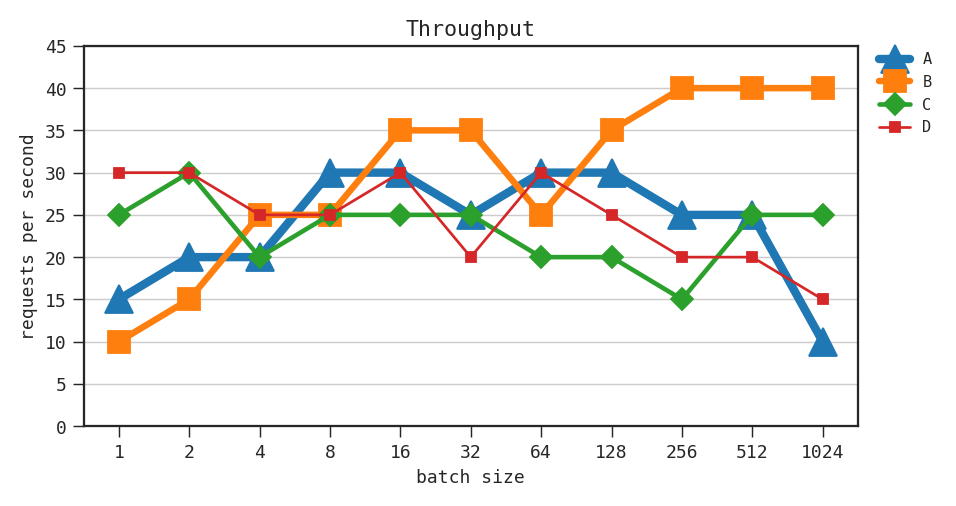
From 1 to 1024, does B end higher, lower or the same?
higher
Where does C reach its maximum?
2
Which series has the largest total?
B
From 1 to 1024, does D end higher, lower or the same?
lower
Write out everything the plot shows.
Title: Throughput
x-axis: batch size, ticks 1 2 4 8 16 32 64 128 256 512 1024
y-axis: requests per second, ticks 0 5 10 15 20 25 30 35 40 45
Legend: A, B, C, D
Values:
A: 15 20 20 30 30 25 30 30 25 25 10
B: 10 15 25 25 35 35 25 35 40 40 40
C: 25 30 20 25 25 25 20 20 15 25 25
D: 30 30 25 25 30 20 30 25 20 20 15
